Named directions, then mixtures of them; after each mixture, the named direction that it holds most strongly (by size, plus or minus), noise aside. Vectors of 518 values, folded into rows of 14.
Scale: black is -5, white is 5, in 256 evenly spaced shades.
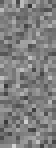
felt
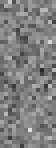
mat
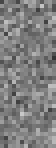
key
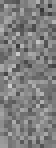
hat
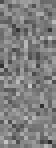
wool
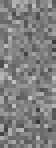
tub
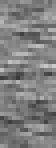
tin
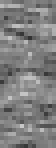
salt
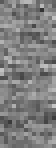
tin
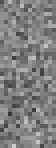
felt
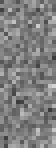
key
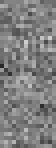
wool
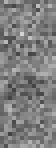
hat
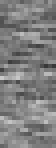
tin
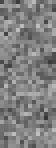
key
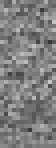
mat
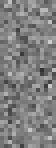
mat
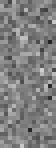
mat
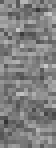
tin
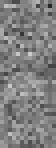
hat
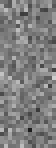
mat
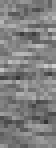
tin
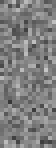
wool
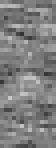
salt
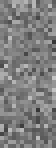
tub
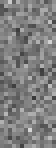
mat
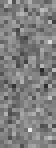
mat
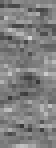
salt
